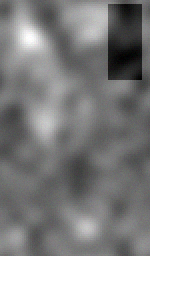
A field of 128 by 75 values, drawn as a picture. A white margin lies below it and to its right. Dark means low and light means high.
Roughest part: top right. Ninth with the lowest average: top right. Odd patch: lower, in the top right. Mirror symmetry: none. Ninth with the highest average: top left. Bumps: four.
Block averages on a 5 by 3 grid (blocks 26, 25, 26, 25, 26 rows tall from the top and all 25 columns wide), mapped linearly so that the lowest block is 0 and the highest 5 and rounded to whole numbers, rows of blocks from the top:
5 4 0 / 4 3 0 / 3 3 2 / 2 1 2 / 3 4 3
